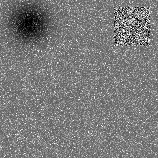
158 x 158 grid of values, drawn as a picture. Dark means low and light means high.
Histogram: heavy tails on both sides. Odd rows or columns: none. Odd patch: rougher, in the top right. Dips: one, in the top left. Mirror symmetry: none.
